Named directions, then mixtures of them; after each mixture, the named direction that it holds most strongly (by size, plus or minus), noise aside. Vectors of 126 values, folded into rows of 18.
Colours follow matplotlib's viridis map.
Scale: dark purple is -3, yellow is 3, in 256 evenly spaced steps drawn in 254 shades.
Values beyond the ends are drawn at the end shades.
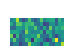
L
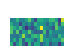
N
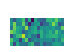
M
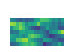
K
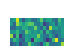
L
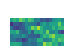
K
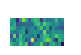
L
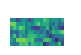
K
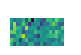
M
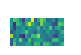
M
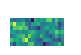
K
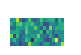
L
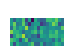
M
